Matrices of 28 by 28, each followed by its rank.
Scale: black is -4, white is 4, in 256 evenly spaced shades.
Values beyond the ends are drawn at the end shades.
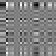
one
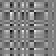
one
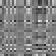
two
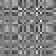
two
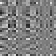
two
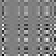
one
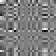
two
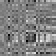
two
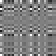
one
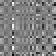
two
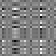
one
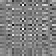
two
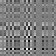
one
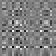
two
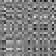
two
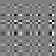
one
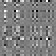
two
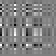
one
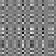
one
